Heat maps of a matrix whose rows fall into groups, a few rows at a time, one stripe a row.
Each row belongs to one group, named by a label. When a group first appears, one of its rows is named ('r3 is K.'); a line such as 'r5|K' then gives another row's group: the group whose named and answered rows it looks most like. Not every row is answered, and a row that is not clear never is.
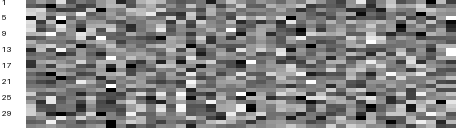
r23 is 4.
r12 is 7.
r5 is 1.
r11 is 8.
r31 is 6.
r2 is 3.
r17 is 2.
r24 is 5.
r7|8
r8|8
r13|1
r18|4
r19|3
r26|6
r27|5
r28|5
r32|4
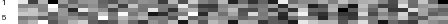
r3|8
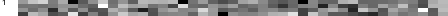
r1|7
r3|6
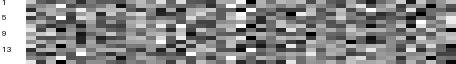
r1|5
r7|5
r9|7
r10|5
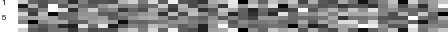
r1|5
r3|8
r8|5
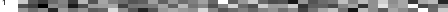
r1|8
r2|3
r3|6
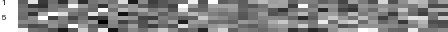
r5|6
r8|8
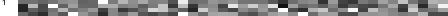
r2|1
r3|2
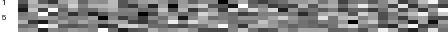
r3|1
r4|6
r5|4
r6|6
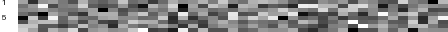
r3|4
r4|3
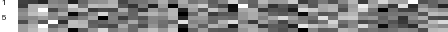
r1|3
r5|4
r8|7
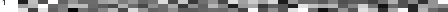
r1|1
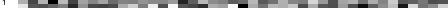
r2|5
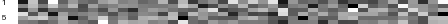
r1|1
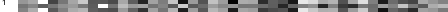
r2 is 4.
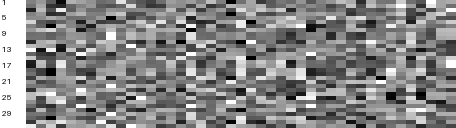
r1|6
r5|4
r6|5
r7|3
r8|7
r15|5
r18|3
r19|3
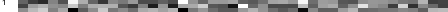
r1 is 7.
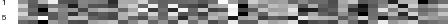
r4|5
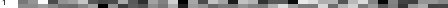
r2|4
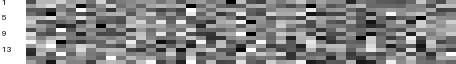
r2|7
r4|3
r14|1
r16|3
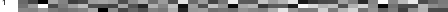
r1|3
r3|4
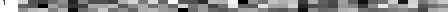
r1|5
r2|3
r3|7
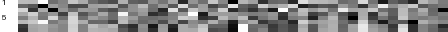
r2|3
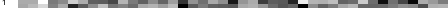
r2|7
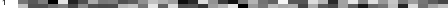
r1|2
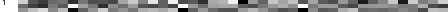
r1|5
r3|7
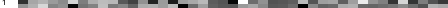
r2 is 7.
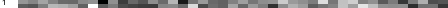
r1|4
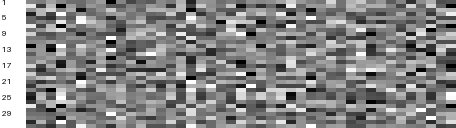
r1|4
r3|7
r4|1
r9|5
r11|4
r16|2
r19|5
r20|7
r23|3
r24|1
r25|1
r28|3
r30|6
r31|1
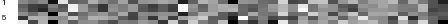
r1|2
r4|2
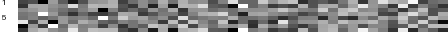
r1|3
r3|4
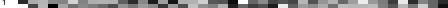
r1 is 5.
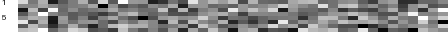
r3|1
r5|6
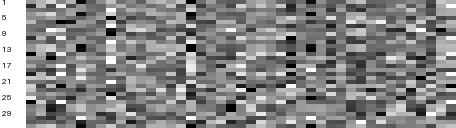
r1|7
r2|1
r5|4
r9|4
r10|1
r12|7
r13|7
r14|1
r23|5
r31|2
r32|7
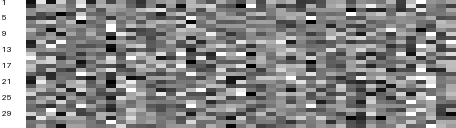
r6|7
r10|4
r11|1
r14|5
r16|7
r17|5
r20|2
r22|6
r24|5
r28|6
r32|6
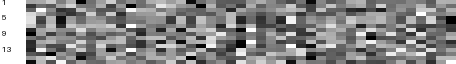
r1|7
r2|2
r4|8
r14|3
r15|7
